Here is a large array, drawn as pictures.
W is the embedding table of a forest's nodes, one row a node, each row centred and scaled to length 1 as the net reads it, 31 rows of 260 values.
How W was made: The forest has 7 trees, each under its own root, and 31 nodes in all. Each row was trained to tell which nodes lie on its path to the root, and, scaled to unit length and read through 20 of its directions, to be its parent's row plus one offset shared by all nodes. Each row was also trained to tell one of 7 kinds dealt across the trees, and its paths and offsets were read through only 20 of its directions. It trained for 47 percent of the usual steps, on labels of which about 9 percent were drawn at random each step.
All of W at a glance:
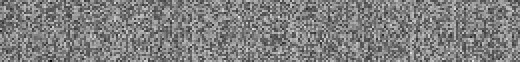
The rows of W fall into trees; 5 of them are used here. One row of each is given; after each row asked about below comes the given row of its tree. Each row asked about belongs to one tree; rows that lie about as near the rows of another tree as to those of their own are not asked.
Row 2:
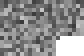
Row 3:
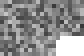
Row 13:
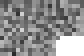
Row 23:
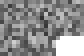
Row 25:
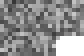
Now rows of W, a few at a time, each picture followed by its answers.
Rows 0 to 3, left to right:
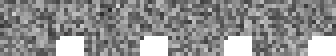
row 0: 25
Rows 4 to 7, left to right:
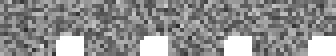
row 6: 23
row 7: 3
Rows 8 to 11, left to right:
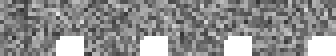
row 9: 2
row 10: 13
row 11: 25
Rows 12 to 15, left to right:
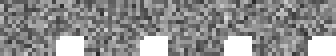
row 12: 3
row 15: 13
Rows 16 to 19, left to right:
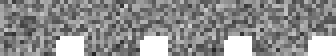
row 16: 3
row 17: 23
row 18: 23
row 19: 13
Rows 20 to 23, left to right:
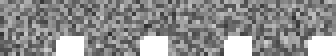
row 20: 2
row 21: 23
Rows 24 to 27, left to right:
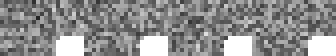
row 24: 25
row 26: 3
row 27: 23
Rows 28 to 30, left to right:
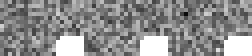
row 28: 3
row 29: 13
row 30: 3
